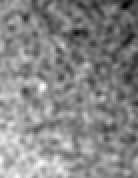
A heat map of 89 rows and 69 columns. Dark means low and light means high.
Mirror symmetry: none. Odd rows or columns: none. Slope: up to the bottom left. Ninth with the lowest average: top right.
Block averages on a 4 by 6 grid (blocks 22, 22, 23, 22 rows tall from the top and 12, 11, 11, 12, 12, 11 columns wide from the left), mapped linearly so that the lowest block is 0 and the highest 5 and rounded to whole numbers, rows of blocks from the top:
3 2 2 1 1 0 / 3 3 2 2 1 1 / 4 3 3 3 2 2 / 5 5 4 3 3 2
